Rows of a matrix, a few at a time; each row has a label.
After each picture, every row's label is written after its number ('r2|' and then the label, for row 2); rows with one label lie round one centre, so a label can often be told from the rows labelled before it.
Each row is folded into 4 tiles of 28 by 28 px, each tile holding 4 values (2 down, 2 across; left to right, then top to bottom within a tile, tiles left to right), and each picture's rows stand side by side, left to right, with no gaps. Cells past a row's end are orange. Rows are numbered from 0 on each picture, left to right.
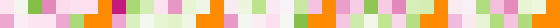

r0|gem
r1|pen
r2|gem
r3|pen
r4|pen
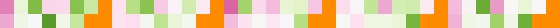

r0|pen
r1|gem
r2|gem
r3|gem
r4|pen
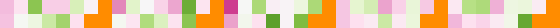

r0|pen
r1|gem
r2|pen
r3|gem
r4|gem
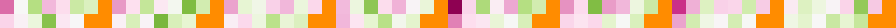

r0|pen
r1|pen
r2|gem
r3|pen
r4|pen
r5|pen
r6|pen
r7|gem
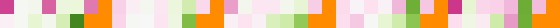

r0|gem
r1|gem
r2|gem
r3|gem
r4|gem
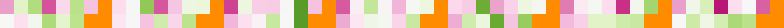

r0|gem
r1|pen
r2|gem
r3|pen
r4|pen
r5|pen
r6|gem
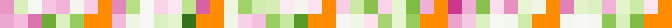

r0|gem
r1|gem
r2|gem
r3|gem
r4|pen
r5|gem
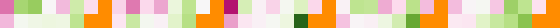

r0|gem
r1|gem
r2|gem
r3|gem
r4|gem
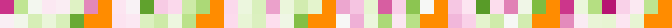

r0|gem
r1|pen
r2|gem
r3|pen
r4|pen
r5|pen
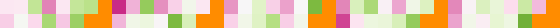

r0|pen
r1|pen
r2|pen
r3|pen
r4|gem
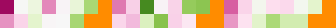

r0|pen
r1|pen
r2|pen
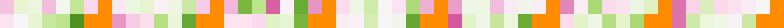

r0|gem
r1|gem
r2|gem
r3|gem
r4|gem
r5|pen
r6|pen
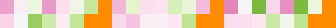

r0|pen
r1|gem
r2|pen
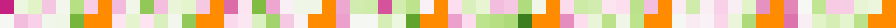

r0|gem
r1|gem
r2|pen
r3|gem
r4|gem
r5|gem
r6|gem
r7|pen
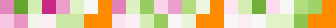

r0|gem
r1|pen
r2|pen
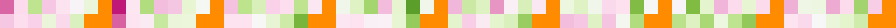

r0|pen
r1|pen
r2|gem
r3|gem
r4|gem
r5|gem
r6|gem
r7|gem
